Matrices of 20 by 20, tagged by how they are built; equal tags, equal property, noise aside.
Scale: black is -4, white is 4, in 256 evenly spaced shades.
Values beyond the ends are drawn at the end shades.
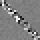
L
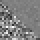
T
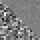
T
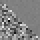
T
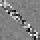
L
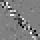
L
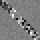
L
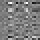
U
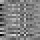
U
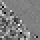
T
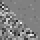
T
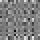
U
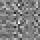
U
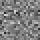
U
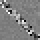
L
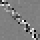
L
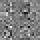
U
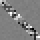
L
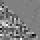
T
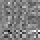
U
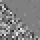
T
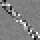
L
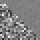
T
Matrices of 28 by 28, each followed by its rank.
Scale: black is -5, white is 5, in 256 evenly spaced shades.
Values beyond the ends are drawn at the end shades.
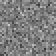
full rank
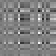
one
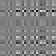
one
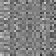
three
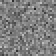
full rank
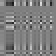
one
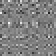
three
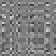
three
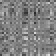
three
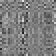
three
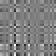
one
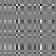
one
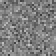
full rank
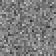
full rank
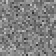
full rank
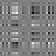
one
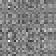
three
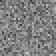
full rank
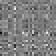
three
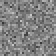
full rank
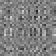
three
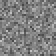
full rank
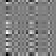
one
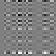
one
